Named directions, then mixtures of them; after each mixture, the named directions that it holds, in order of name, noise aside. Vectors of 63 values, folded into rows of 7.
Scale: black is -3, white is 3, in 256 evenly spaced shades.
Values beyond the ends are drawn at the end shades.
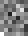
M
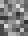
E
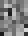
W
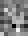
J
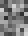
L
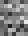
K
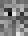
L, M, W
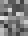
E, L, W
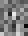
J, M, W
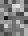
E, L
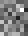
E, M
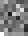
M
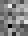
K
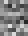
K
